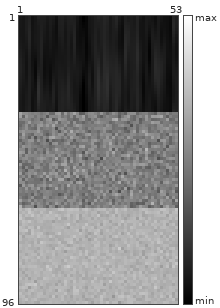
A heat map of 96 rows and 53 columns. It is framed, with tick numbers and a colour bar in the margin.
It is made of 3 by 1 panels. Panel 1,1: very low, streaked downward, faint in contrast. Panel 2,1: middling, fine-grained. Panel 3,1: high, fine-grained, faint in contrast.
